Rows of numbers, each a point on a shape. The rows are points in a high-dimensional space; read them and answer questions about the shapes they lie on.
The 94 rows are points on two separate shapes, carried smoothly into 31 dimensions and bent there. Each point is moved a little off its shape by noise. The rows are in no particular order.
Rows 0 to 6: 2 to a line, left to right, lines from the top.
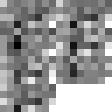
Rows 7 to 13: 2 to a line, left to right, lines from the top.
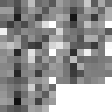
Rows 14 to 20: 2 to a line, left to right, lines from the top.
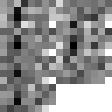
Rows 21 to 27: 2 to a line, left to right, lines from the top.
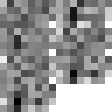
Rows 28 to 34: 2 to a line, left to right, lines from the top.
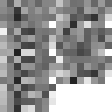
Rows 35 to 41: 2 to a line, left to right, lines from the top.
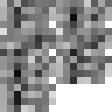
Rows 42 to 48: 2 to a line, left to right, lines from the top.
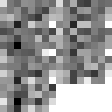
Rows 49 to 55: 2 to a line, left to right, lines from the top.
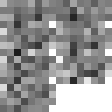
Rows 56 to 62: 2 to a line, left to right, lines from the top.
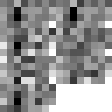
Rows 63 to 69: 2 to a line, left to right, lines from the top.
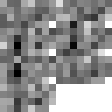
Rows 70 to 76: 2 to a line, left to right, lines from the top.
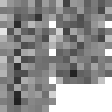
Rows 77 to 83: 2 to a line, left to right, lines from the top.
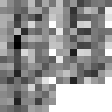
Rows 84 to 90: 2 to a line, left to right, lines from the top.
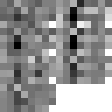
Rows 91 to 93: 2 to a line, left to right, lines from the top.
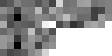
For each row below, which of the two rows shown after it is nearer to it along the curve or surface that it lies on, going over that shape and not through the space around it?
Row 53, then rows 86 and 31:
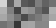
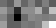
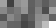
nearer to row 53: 31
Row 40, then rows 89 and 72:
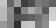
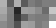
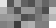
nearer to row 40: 89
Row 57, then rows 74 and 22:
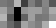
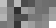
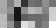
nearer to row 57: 22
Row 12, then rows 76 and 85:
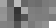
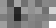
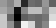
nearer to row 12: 76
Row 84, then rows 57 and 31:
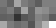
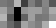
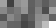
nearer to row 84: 31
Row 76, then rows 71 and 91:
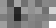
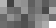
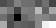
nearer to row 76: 91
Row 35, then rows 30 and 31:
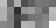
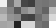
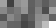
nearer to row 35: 30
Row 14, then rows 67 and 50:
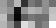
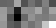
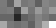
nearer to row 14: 67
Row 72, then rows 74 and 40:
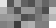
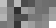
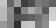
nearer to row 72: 74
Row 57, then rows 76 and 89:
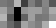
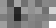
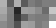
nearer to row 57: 76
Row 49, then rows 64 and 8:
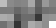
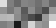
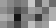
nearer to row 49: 64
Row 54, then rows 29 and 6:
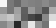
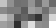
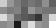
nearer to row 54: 6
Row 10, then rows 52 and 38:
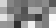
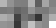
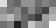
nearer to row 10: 52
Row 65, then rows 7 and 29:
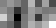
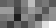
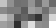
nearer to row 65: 7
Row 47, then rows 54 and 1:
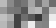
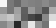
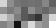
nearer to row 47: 1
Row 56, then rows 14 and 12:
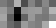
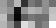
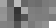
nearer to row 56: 14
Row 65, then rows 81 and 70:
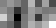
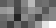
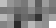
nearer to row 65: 81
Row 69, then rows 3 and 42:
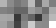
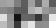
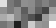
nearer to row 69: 3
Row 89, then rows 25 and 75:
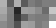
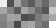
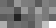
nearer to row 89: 75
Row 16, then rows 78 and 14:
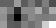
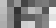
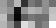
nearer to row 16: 14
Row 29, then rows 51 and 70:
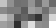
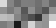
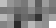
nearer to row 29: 70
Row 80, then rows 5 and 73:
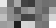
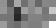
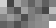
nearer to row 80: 73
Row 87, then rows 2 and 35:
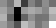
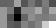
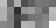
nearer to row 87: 2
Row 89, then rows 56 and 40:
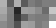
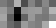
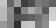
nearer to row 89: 40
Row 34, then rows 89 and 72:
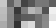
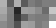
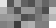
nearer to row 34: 89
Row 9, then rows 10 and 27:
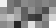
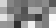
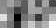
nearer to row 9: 10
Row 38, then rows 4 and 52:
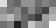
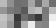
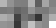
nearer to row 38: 52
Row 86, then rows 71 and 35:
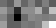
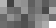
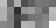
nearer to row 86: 35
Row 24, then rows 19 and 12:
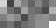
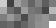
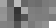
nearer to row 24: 19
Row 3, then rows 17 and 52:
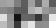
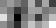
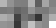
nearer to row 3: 17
